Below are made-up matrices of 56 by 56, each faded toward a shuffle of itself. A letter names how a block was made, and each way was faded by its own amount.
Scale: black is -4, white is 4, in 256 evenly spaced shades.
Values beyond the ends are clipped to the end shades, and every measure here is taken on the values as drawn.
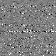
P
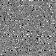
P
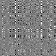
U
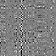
U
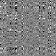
U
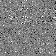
P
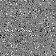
P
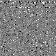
P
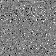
P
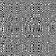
U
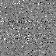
P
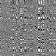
U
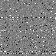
P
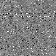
P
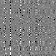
U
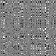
U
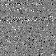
P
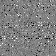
P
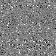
P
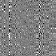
U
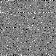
P
